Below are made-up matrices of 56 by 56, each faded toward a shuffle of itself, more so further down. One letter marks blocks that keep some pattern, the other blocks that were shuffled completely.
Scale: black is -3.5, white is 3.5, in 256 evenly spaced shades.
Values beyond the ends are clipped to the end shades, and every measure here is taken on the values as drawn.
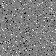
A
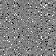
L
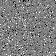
A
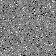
A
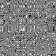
L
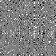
L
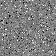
A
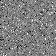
A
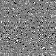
L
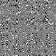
L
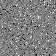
A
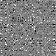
L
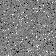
A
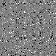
L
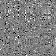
L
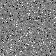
A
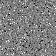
A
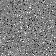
A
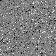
A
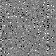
L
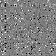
L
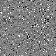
L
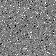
A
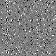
L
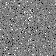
A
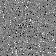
A
